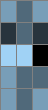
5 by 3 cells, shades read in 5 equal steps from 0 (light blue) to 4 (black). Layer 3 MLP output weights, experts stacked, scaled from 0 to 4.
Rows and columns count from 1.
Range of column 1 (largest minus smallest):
3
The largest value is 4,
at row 3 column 3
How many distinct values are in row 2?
2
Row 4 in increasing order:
1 2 2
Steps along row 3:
same up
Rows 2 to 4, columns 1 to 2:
3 2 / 0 0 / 1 2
